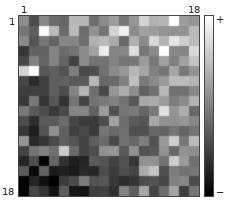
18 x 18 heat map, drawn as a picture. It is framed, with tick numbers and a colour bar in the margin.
Slope: up to the top right. Ninth with the highest average: top right. Ninth with the lowest average: bottom left. Stripes: none.
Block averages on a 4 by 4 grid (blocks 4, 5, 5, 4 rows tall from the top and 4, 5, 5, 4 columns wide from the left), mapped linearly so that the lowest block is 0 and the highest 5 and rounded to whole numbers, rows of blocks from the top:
3445
2234
2224
0123
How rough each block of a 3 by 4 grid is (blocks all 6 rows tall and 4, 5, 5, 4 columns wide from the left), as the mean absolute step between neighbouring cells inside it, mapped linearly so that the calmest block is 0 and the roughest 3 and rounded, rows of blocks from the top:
3 1 2 2 | 0 1 1 1 | 3 1 2 2
